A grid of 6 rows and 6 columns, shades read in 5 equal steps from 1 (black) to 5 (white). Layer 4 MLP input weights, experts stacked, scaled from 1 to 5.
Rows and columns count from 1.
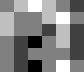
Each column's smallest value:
3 2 1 2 3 2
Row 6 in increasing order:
1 2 3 3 3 5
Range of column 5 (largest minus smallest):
2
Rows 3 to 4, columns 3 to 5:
3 2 4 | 1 3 4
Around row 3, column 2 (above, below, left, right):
3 2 4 3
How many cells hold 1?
2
